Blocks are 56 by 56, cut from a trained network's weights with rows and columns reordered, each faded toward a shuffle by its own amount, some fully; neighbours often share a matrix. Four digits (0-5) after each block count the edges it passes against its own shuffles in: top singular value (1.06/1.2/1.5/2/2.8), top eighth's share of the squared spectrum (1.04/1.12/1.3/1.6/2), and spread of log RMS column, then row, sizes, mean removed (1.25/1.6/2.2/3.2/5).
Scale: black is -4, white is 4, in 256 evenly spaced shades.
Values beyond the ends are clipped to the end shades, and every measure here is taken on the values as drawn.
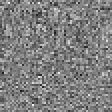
3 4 2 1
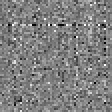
3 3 2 1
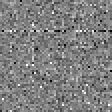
3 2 1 1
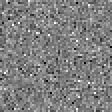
0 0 0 0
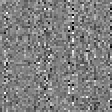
3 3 3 1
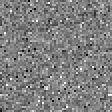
0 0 0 0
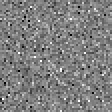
0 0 0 0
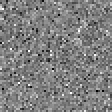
1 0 0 0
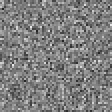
3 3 1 1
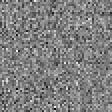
3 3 2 1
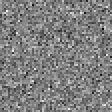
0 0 0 0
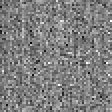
2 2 0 1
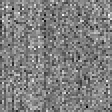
3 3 1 1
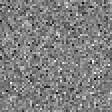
0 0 0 0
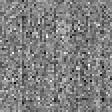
3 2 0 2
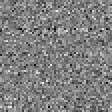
2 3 0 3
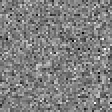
2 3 0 2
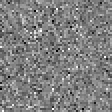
1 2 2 0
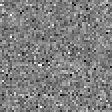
1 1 0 1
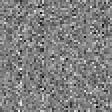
2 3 3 0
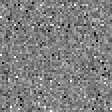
1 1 0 0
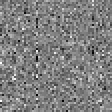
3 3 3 0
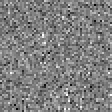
0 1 1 0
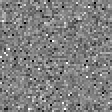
1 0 0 0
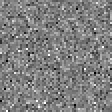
1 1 1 0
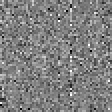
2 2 2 0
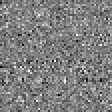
2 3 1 2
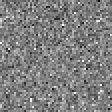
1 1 0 0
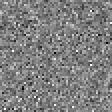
1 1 0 1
